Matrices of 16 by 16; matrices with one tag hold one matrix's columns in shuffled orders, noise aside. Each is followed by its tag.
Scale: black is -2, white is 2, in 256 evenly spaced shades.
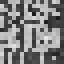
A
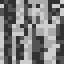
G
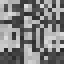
A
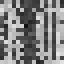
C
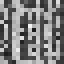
C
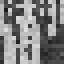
G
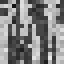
G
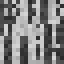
G
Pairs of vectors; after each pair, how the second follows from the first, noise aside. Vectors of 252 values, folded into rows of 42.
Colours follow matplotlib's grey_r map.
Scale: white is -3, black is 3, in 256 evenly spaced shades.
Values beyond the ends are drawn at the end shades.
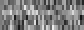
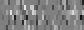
partly zeroed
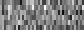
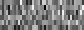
sign-scrambled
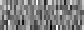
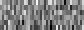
copied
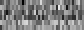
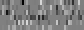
partly zeroed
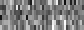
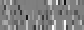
partly zeroed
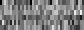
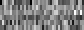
copied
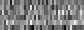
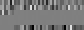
partly zeroed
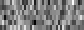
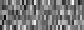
sign-scrambled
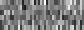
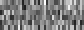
copied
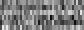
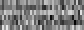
copied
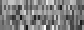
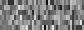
sign-scrambled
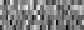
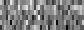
copied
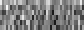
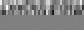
partly zeroed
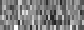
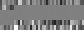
partly zeroed
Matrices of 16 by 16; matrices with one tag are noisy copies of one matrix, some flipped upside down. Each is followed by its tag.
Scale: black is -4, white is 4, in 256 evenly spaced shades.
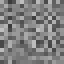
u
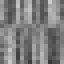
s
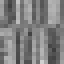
s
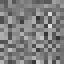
u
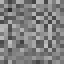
u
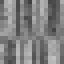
s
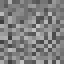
u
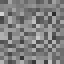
u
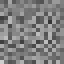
u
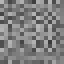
u
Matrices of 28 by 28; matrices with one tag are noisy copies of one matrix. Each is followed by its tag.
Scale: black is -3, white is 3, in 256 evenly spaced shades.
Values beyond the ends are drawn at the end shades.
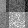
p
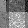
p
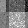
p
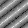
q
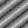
q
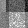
p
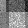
p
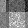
p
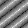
q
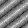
q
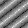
q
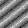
q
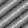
q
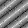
q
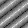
q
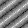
q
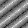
q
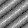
q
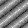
q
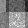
p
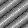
q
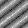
q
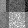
p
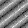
q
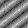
q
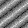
q
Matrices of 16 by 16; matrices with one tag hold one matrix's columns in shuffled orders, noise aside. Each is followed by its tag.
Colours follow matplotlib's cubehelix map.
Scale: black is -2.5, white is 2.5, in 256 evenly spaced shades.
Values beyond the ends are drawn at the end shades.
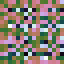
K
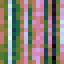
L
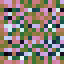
K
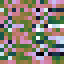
K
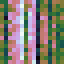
L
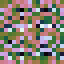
K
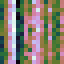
L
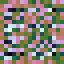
K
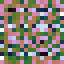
K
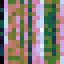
L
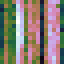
L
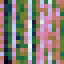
L
